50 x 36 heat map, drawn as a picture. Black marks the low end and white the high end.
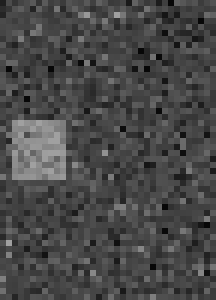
Odd patch: higher, in the middle left. Odd rows or columns: none. Average level on the scale: 30%. Ninth with the highest average: middle left.
